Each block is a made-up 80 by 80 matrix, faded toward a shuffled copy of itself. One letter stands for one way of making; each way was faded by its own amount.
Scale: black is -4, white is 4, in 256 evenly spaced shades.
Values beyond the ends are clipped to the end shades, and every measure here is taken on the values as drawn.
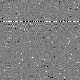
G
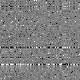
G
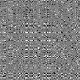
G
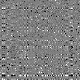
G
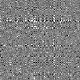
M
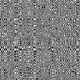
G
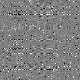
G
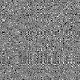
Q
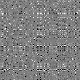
G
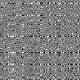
M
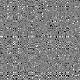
G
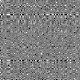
M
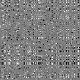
G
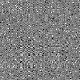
Q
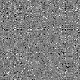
Q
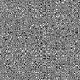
Q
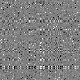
G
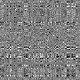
M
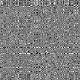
M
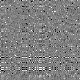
M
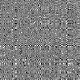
M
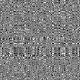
M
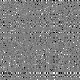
G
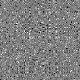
Q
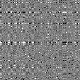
M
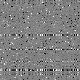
G
